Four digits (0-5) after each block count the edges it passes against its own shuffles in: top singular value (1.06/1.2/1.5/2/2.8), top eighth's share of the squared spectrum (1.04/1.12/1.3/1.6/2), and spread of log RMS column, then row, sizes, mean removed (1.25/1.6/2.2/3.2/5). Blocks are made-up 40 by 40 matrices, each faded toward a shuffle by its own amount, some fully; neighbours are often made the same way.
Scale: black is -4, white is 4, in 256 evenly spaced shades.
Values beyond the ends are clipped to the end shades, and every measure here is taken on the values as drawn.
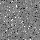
0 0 0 0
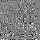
3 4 2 2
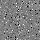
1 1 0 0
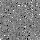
2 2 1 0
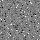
0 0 0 0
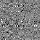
3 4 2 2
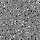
0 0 0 0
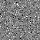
2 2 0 1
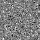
1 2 0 0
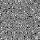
3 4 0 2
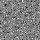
1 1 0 0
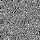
2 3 1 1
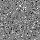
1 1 0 0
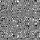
3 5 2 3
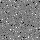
0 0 0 0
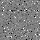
2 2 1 1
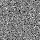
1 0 0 0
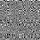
4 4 2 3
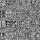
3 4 1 2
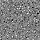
2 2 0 0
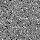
1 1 0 0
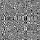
4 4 2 2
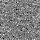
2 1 0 0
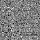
3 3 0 0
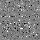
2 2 1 2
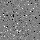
1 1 0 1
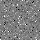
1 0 0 0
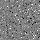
0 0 0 0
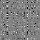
4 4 2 2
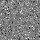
1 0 0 0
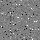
1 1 0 0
